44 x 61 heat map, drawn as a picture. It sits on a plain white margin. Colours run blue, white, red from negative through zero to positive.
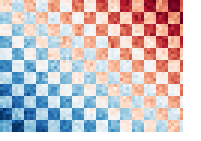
Values rise toward the top right. The field is checkered. There are no lone odd cells. No single row or column stands out from its neighbours.
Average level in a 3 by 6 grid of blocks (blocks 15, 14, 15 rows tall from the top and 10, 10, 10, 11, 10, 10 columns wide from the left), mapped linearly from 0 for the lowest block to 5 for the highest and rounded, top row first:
2 3 3 4 4 5
1 2 2 3 3 4
0 1 1 2 2 3
